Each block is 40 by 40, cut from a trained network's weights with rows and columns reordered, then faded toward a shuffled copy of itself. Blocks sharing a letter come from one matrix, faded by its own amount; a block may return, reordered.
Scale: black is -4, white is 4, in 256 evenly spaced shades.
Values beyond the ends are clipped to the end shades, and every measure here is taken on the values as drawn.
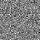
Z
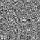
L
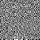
L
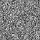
Z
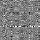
L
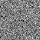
Z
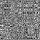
L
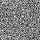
Z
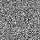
Z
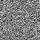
Z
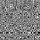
L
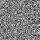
Z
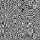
L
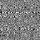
L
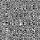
L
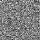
Z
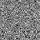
Z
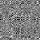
L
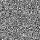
Z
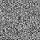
Z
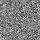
Z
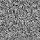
Z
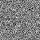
Z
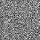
Z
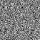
Z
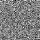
Z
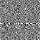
L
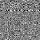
L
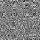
L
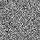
Z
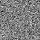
Z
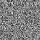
Z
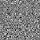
L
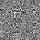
L
